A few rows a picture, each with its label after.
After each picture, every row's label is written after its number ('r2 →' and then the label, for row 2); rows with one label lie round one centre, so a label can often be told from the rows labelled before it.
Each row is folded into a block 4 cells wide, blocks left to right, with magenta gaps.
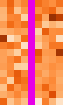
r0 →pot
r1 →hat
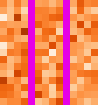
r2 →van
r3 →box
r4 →pot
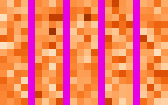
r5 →van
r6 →box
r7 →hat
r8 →pot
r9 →pot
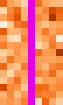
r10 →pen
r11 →hat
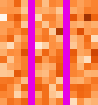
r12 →van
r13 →van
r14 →hat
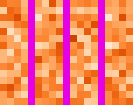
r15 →pen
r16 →van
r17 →pot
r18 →van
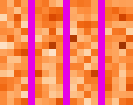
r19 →van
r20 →box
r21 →pot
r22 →box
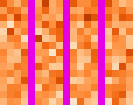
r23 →hat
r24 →pot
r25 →hat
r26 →hat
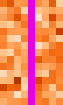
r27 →pen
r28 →van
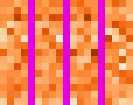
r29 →hat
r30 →hat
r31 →hat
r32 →pot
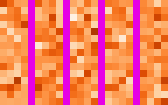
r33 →pen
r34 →van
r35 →van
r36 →pen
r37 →box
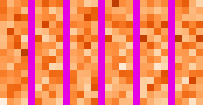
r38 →hat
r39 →pot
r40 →box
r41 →pot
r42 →pot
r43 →pot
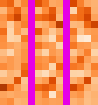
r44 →pen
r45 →pen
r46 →pen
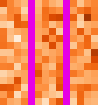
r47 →pen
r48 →box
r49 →hat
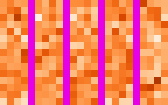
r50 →hat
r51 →van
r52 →van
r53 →hat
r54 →pen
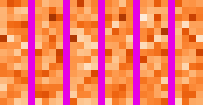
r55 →pot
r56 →hat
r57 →pot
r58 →hat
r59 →van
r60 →hat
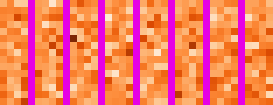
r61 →box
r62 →box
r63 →pot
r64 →van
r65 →pot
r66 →box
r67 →van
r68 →van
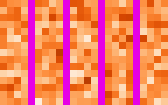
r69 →pen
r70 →hat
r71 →pen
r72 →box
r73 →pot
